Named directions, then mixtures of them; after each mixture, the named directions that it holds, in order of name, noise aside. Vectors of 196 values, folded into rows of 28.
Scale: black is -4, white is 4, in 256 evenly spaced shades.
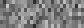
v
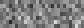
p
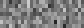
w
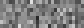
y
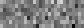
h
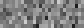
h, v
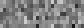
h, p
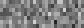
h, w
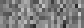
v, w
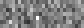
p, y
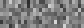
w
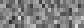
p, v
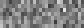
h, w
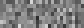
y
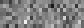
p, v, w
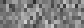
p, v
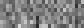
h, v, y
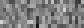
h, y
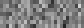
v, w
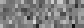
h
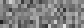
w, y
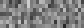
w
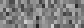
h, p, y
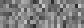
v, w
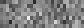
h, p, v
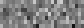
h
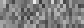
h, v
